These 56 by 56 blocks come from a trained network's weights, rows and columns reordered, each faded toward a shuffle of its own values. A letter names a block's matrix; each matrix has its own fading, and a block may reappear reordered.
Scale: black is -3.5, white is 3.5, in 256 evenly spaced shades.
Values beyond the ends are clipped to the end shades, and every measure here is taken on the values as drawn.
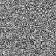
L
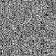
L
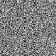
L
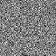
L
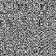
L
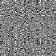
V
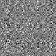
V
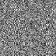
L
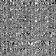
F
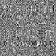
V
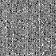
F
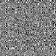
V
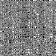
F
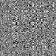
V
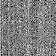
F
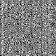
F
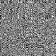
V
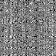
F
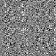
V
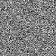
L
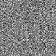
L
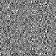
V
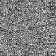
L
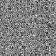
L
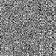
L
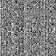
F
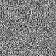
L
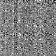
F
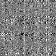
F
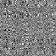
V
